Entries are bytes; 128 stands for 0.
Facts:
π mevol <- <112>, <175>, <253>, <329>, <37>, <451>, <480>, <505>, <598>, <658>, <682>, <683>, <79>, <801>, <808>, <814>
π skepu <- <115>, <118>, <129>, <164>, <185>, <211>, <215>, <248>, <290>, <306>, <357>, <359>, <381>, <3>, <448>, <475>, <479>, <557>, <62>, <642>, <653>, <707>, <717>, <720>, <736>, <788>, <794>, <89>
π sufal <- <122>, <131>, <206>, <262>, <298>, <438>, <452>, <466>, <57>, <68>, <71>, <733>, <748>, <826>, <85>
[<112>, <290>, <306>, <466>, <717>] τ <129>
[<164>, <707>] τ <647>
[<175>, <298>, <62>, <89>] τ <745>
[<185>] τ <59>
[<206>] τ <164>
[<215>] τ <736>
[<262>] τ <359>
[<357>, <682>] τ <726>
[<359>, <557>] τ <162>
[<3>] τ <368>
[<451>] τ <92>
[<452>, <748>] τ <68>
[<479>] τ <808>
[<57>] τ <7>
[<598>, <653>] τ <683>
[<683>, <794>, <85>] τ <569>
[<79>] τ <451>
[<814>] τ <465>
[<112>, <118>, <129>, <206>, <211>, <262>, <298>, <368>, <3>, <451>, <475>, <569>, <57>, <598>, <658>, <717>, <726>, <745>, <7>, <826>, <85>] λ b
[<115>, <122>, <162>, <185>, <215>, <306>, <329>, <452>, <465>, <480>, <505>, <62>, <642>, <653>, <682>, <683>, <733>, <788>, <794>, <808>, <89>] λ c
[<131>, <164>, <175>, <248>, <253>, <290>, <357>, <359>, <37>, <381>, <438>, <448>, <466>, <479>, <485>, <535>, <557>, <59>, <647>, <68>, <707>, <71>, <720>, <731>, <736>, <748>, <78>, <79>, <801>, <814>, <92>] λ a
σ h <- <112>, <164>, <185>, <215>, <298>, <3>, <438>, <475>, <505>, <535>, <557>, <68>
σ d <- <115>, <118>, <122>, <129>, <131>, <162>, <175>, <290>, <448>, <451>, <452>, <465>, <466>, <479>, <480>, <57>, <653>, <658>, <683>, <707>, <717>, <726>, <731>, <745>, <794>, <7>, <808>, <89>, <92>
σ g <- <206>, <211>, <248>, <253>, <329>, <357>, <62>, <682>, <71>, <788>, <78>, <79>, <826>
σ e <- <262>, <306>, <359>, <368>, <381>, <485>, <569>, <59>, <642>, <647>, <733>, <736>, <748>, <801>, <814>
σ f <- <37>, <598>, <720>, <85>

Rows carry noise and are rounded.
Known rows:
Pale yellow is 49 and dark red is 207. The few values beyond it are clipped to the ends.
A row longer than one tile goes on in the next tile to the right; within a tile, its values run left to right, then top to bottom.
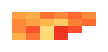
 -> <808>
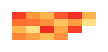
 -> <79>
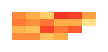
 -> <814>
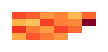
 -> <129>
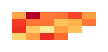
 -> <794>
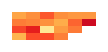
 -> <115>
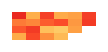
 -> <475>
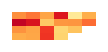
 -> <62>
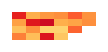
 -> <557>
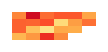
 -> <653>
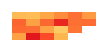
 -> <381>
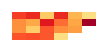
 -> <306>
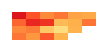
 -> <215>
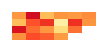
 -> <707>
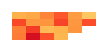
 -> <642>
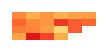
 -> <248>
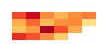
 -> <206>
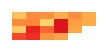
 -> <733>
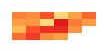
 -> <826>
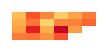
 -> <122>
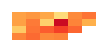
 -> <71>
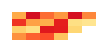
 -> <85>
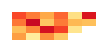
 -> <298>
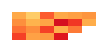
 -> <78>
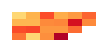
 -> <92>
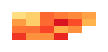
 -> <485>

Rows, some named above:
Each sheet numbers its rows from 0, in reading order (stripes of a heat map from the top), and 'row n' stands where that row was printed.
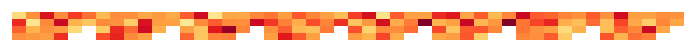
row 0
<569>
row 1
<733>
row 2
<466>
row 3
<788>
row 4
<290>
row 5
<717>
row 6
<3>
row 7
<452>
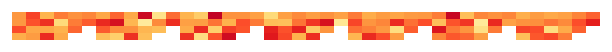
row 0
<479>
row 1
<89>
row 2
<162>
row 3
<647>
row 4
<248>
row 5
<707>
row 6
<448>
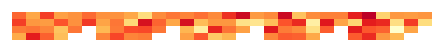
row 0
<211>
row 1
<71>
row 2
<598>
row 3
<707>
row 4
<164>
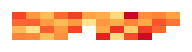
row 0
<79>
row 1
<162>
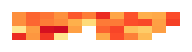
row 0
<262>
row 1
<475>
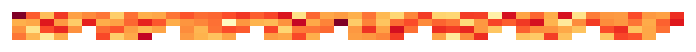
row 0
<112>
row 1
<535>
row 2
<451>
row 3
<290>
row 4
<131>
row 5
<745>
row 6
<89>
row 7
<118>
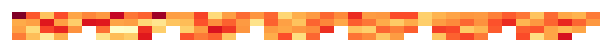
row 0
<112>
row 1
<683>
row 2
<748>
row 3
<253>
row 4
<682>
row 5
<448>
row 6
<535>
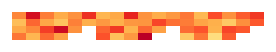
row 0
<57>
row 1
<465>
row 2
<658>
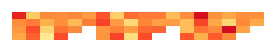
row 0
<505>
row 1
<329>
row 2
<452>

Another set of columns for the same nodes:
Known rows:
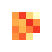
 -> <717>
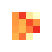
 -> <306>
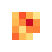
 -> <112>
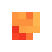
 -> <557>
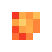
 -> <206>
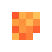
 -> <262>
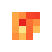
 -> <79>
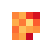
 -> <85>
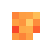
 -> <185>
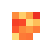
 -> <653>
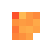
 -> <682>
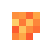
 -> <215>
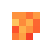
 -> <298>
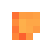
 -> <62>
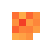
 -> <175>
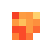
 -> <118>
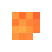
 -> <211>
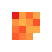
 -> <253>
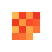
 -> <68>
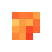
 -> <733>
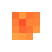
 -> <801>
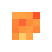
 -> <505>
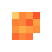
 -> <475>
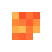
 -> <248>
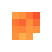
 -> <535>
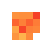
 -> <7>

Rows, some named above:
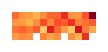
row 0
<122>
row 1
<647>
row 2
<569>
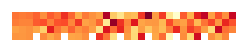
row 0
<78>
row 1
<647>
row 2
<175>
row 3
<129>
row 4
<598>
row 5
<306>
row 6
<683>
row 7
<745>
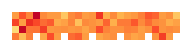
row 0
<745>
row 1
<479>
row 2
<788>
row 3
<814>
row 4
<535>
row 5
<748>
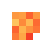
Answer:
<298>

